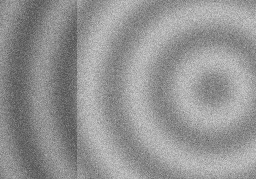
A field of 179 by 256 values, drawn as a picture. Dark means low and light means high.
Rings: centred on the middle right. Seam: vertical, 30% of the way across, the right part higher. Average level on the scale: 60%.
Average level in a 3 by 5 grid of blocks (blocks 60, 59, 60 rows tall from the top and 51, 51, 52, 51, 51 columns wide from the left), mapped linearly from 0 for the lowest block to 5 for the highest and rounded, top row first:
0 2 4 4 4 | 0 2 4 4 5 | 0 2 4 4 4
